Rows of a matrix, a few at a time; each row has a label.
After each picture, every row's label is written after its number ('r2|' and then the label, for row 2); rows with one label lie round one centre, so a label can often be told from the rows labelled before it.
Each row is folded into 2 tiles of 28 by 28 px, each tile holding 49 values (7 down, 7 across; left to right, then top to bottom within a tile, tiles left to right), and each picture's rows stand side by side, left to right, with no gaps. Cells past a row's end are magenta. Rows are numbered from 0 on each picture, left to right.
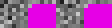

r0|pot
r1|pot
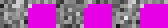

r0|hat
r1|pot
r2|hat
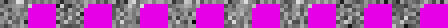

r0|hat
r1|pot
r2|hat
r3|hat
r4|hat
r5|hat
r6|pot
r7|pot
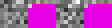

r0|hat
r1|hat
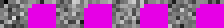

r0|pot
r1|hat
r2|hat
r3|pot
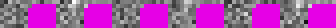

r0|pot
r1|hat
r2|pot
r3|hat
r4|pot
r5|hat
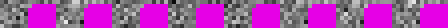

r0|pot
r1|hat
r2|pot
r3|pot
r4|pot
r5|hat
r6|hat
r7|hat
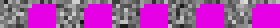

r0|pot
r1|hat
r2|pot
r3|pot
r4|hat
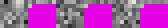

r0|hat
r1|pot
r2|hat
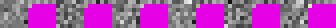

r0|hat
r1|pot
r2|hat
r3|hat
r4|pot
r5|hat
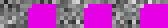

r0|pot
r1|hat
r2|hat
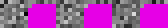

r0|pot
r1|pot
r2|pot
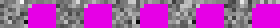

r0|hat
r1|hat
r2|hat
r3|hat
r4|hat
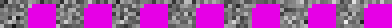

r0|pot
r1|pot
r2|pot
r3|hat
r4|pot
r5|hat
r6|hat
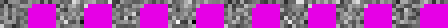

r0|pot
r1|hat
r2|pot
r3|hat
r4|pot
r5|hat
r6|hat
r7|pot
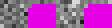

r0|pot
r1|hat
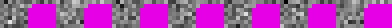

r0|pot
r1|hat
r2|pot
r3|pot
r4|pot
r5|pot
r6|hat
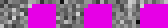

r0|pot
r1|pot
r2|hat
